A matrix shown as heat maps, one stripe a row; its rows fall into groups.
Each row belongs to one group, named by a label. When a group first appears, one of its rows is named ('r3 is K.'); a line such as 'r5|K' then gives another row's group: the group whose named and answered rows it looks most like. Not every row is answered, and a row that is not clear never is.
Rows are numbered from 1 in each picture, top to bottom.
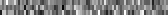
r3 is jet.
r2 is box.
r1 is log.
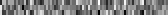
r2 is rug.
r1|jet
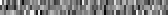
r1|rug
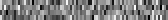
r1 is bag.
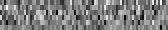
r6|bag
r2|log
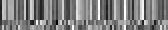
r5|box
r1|jet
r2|jet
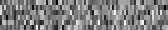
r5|jet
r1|box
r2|bag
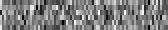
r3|jet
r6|rug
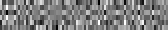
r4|log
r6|box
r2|log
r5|jet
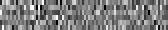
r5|box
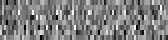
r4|box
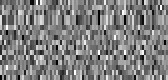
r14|log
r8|rug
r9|bag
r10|box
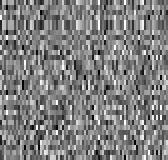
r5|jet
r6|jet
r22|rug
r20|log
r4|rug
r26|box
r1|jet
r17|rug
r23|log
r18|rug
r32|bag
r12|rug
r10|rug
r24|rug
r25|jet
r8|log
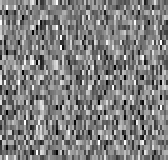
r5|rug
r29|jet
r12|jet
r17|rug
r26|box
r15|rug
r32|log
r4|rug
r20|bag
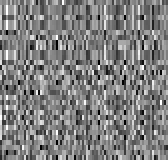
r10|box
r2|log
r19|box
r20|log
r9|box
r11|log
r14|jet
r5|log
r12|log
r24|rug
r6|log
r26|log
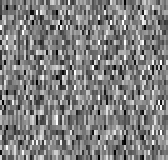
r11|box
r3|box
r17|bag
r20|jet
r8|log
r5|bag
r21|bag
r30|log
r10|log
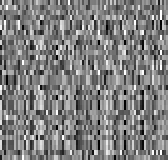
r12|box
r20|box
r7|jet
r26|box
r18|rug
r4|rug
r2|log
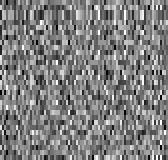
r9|bag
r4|jet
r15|rug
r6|box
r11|jet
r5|rug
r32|rug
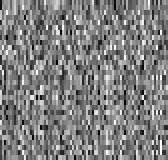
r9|bag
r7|bag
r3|log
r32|box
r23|rug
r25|rug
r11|log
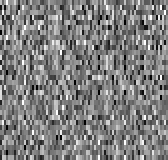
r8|log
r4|bag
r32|jet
